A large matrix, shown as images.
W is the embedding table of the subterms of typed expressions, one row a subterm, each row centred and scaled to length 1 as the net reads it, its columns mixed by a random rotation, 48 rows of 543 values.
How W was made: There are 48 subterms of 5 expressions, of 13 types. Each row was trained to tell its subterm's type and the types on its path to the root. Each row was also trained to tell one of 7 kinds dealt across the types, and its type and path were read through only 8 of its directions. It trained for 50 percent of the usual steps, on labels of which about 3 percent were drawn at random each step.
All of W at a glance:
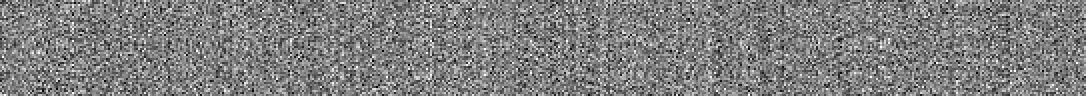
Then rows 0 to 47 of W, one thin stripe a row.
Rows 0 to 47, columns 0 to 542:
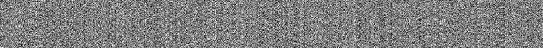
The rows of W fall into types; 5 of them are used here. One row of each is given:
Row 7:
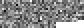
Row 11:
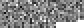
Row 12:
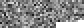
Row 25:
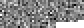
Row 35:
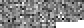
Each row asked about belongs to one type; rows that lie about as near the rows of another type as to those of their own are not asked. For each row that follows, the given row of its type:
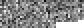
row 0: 11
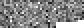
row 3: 35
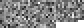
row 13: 35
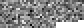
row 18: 12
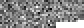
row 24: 35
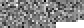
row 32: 11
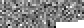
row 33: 7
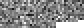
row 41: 12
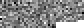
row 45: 7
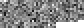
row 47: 25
